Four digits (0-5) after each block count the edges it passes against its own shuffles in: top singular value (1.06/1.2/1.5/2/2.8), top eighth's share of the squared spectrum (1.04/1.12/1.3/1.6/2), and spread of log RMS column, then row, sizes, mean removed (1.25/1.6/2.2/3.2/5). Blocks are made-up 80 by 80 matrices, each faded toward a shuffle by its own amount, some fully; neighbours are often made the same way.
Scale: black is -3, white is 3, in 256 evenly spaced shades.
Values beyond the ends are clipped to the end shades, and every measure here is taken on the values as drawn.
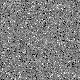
0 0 0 0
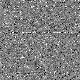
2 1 0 2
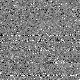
2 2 0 3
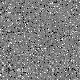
3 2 1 0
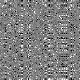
5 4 3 2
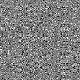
4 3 2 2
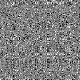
4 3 2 2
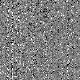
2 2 3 0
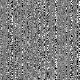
2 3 4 0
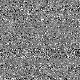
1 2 0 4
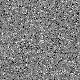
0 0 0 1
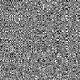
4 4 2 2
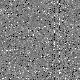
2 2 2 0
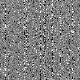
2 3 3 0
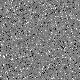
0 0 0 0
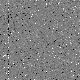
3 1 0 0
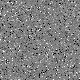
0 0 0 0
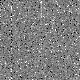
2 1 1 0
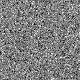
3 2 0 0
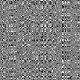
5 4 3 3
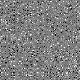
4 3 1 2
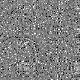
4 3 1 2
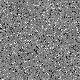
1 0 0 0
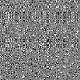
4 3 2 2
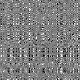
5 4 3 3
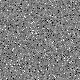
0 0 0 0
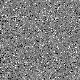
0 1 1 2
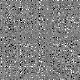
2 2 3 3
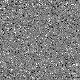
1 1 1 1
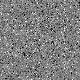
1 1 1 1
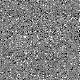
1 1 2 2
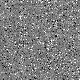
1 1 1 0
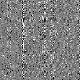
4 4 3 2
